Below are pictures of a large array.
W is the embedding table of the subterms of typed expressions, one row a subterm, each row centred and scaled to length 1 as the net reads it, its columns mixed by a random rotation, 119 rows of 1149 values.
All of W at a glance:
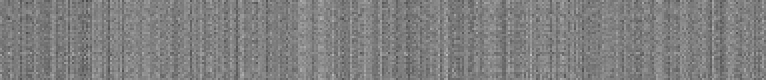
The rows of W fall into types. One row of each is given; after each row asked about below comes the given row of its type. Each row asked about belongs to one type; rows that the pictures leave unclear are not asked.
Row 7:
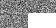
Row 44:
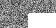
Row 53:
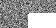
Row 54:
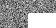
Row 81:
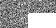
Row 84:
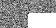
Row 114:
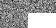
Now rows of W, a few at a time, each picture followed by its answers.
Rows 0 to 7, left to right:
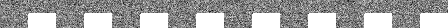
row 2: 84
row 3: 44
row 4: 84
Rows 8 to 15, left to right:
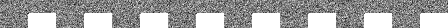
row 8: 84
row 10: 53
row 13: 81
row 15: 7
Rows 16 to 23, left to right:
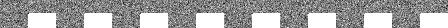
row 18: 84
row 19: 7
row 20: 53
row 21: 53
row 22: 54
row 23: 54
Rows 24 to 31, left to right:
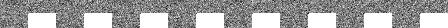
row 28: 44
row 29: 84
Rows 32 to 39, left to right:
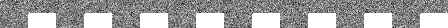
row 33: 44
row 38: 7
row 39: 44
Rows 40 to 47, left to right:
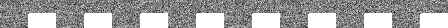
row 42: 44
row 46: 7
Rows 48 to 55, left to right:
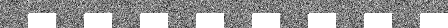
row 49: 53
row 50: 54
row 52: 114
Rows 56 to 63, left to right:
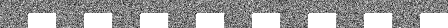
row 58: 84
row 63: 53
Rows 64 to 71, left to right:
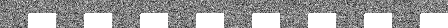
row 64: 54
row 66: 84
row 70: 84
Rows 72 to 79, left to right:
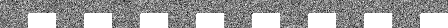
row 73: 54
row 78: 54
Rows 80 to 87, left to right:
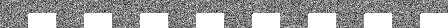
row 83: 81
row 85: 44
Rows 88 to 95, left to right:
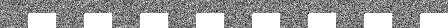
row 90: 44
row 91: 81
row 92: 53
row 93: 84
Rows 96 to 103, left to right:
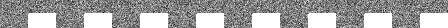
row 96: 7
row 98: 54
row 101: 53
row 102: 44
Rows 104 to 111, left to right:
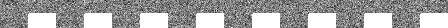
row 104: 54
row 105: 44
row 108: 53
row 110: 54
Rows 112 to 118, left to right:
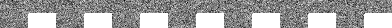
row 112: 114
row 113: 54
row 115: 44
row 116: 114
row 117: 81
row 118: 84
